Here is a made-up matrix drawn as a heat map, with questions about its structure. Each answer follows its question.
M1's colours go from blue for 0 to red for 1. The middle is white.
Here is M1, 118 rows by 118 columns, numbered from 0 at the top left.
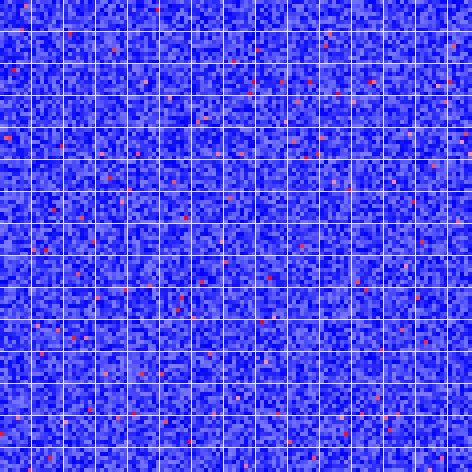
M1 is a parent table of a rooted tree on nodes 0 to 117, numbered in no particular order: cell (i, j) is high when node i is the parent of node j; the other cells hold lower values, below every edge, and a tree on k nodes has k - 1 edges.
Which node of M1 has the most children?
20
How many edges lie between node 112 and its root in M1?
3
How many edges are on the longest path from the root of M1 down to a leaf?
9
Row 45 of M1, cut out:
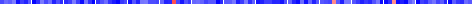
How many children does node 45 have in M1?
3
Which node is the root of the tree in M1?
38
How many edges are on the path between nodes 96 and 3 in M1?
10
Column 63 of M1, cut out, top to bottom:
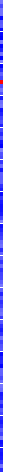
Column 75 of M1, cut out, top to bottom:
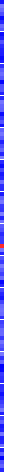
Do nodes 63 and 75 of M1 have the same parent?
no
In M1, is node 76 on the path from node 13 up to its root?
no
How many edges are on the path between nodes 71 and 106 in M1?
11
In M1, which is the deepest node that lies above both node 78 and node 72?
114
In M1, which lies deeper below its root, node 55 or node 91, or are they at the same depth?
node 91
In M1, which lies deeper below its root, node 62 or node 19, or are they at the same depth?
the same depth
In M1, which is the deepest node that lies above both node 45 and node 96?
74
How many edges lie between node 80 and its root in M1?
2
